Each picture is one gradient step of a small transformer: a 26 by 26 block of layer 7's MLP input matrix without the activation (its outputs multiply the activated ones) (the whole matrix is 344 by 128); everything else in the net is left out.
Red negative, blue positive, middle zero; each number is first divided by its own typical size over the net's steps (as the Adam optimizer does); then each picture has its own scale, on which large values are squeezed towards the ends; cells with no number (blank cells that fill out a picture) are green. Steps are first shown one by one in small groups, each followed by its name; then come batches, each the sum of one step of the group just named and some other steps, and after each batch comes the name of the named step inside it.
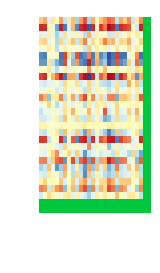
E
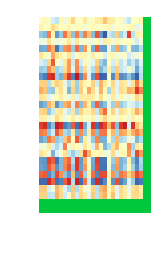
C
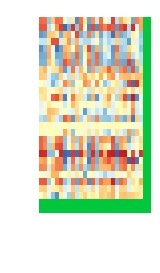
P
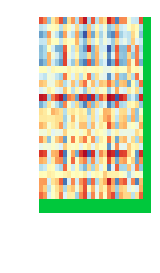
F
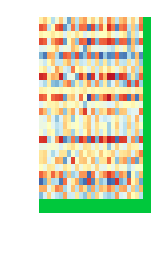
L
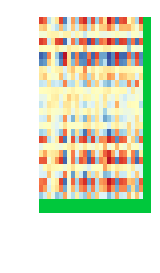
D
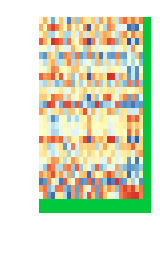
L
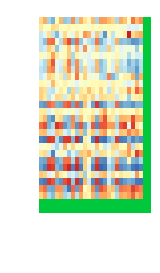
C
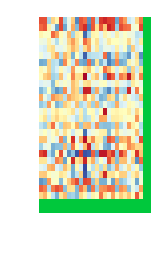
E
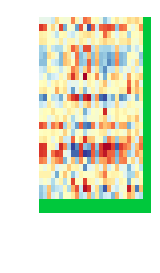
E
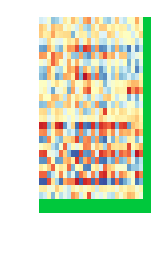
C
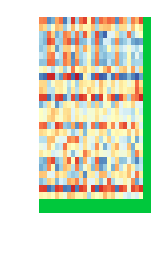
C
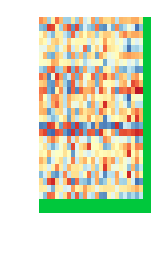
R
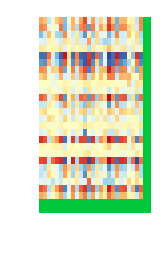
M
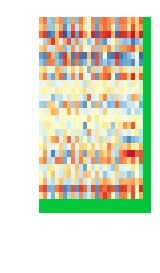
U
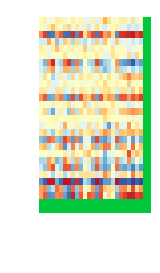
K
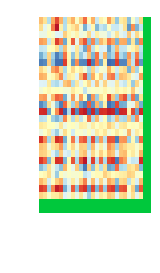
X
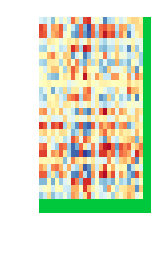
M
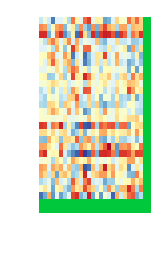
U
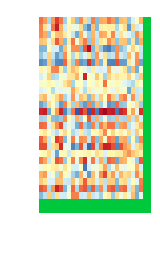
X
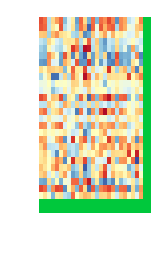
M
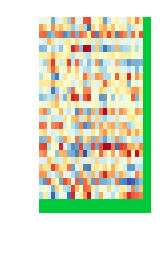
K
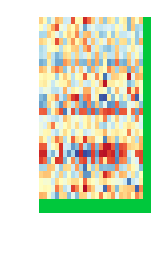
X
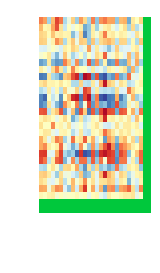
X
